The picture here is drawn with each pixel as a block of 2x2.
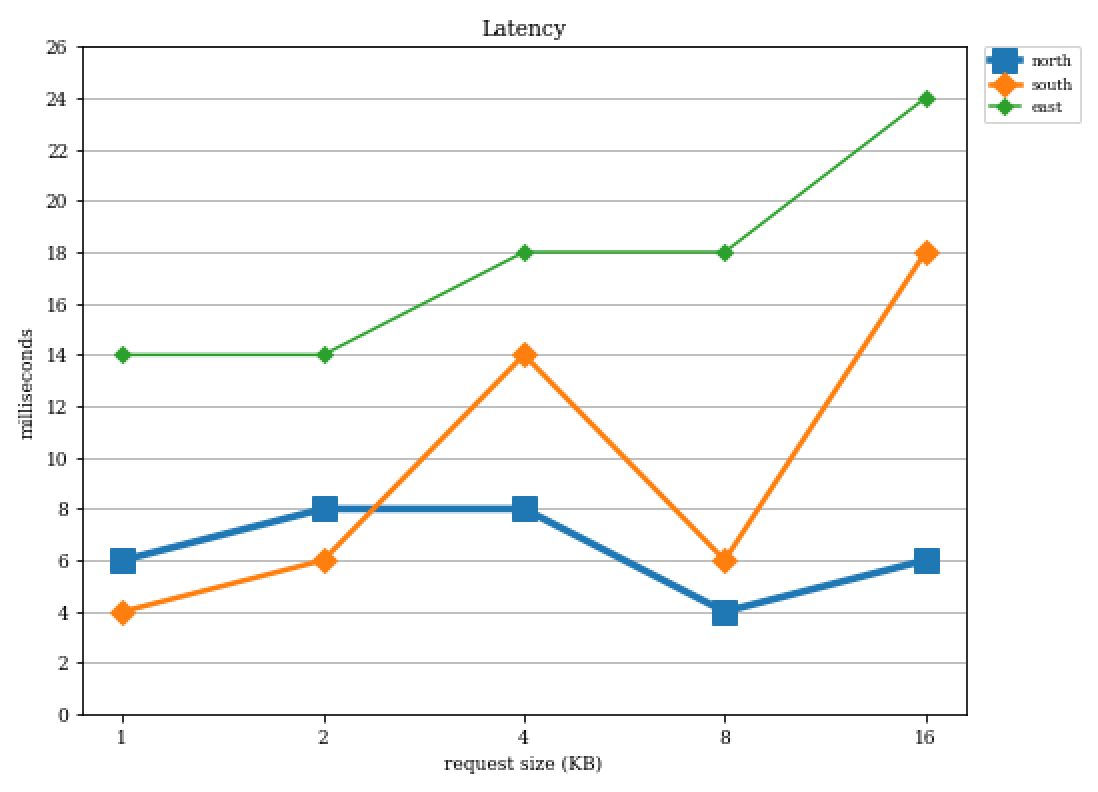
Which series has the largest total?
east
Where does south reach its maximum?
16
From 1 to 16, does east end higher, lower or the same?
higher
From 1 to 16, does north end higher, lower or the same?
the same
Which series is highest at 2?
east
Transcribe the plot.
Title: Latency
x-axis: request size (KB), ticks 1 2 4 8 16
y-axis: milliseconds, ticks 0 2 4 6 8 10 12 14 16 18 20 22 24 26
Legend: north, south, east
Values:
north: 6 8 8 4 6
south: 4 6 14 6 18
east: 14 14 18 18 24
